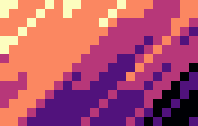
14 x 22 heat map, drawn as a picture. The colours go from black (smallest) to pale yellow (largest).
The ninth with the highest average is the top left. The grain runs diagonally up to the right. Neither half mirrors the other. The middle left is the smoothest part. The ninth with the lowest average is the bottom right. The field climbs toward the top left.
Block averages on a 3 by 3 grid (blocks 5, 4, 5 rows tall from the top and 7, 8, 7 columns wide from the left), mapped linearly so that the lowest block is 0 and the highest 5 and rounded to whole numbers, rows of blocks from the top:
543 | 422 | 310
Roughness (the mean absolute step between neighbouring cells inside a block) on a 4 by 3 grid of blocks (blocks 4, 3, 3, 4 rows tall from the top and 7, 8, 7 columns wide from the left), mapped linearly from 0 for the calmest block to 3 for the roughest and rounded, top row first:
1 1 1 | 0 0 2 | 0 2 3 | 1 1 2
